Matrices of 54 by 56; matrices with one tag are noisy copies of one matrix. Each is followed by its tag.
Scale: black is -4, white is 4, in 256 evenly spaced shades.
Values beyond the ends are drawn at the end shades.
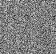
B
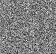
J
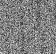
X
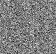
J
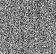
X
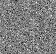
J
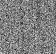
X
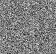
J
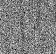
X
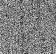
X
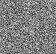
J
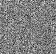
B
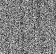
X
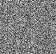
B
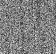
X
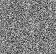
J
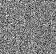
B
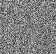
B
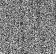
X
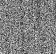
X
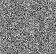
J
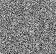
J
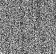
X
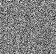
B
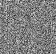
B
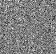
B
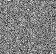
B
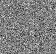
J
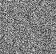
B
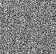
B
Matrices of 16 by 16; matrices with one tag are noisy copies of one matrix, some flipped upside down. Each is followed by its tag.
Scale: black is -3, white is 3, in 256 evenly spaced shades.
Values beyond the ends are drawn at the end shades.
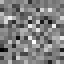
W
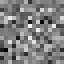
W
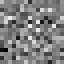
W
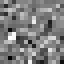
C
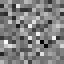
W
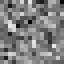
C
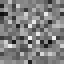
W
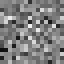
W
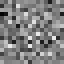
W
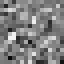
C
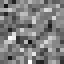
C
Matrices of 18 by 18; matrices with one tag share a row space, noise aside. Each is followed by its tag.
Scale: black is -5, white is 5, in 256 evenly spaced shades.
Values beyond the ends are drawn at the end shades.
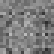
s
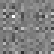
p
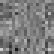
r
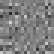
r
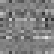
s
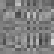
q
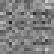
s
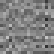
s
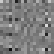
r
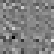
p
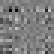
r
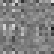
p
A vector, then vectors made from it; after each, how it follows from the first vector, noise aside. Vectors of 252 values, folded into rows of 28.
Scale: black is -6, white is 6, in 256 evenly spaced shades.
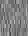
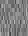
copied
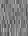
negated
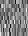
scaled up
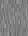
shrunk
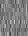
copied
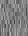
negated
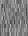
negated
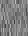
negated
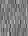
copied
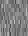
copied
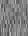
negated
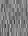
negated
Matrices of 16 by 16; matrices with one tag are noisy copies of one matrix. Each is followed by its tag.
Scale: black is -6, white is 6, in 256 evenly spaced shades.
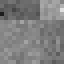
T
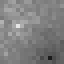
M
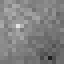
M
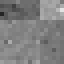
T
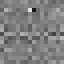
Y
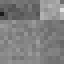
T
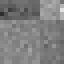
T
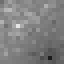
M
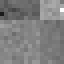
T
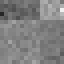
T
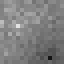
M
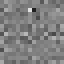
Y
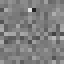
Y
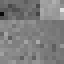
T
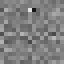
Y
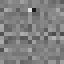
Y
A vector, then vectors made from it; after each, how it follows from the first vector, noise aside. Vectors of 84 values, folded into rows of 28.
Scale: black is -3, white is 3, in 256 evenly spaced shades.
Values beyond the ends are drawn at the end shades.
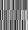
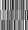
reversed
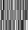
sign-scrambled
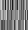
reversed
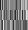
wrapped around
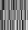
sign-scrambled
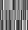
sign-scrambled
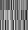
wrapped around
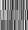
reversed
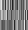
reversed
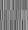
shrunk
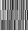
reversed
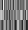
sign-scrambled
